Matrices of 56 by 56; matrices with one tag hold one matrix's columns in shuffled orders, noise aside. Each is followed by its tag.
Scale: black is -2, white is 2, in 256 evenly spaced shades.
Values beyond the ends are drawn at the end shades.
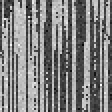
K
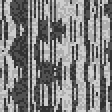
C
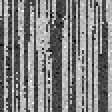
K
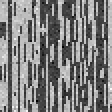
C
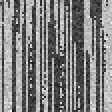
K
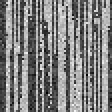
K
